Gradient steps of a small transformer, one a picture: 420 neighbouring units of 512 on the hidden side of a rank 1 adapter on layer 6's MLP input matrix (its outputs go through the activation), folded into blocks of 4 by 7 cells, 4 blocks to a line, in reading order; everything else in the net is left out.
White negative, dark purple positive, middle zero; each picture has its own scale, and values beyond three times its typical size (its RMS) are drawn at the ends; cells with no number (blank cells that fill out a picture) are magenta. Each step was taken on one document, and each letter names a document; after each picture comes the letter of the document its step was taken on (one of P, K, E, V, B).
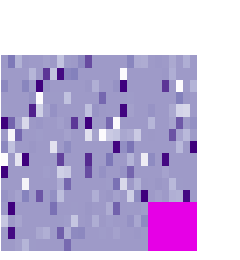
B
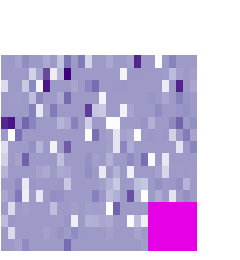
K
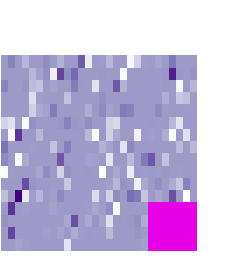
K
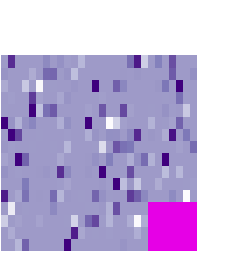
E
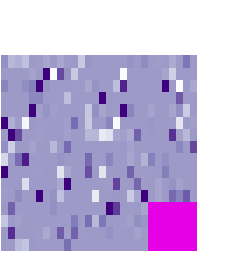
B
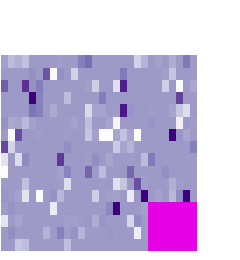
B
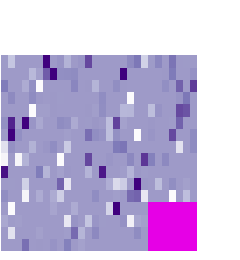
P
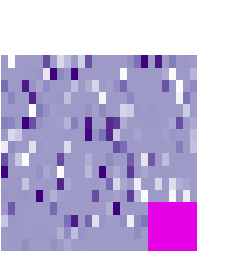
P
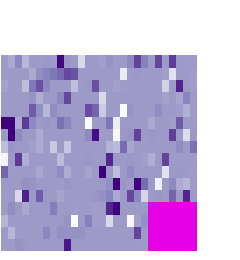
K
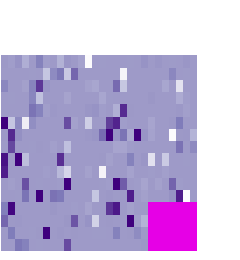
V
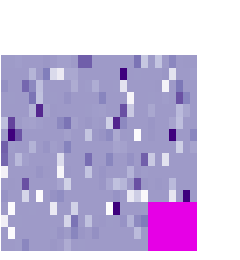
P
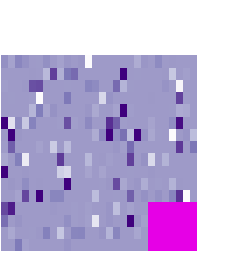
V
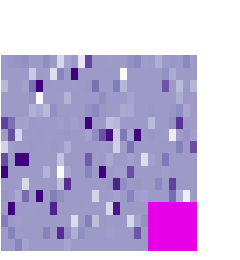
B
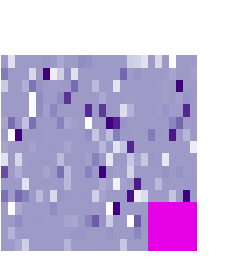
E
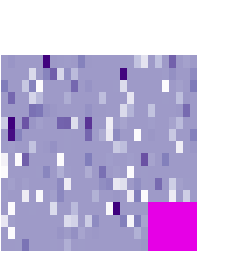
P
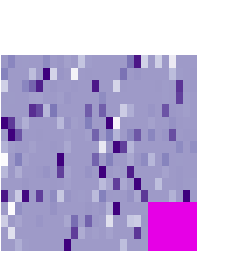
E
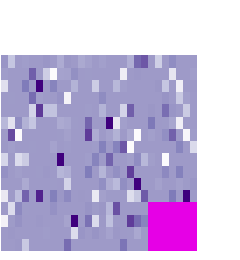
E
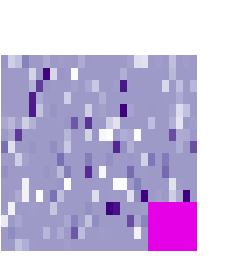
B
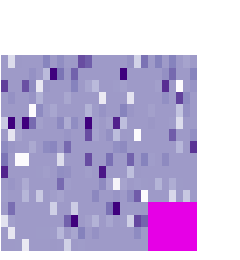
P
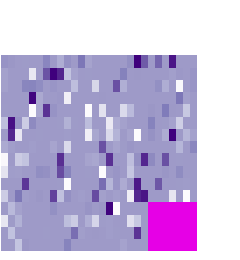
E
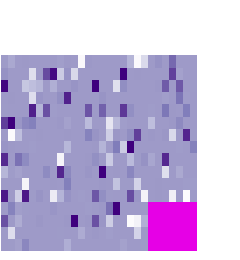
E
